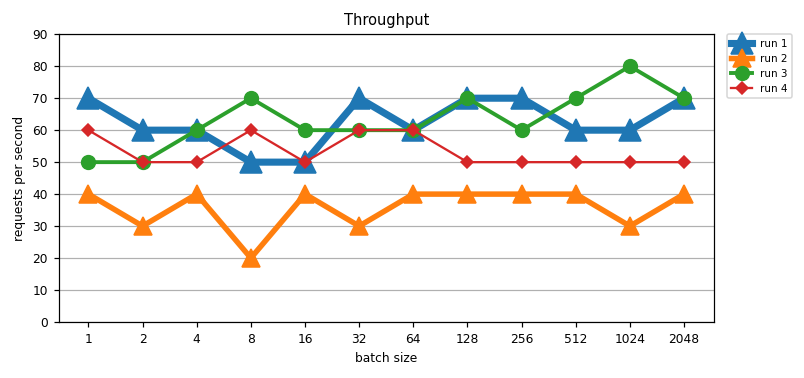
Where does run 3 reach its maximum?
1024
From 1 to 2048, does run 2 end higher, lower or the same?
the same
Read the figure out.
Title: Throughput
x-axis: batch size, ticks 1 2 4 8 16 32 64 128 256 512 1024 2048
y-axis: requests per second, ticks 0 10 20 30 40 50 60 70 80 90
Legend: run 1, run 2, run 3, run 4
Values:
run 1: 70 60 60 50 50 70 60 70 70 60 60 70
run 2: 40 30 40 20 40 30 40 40 40 40 30 40
run 3: 50 50 60 70 60 60 60 70 60 70 80 70
run 4: 60 50 50 60 50 60 60 50 50 50 50 50
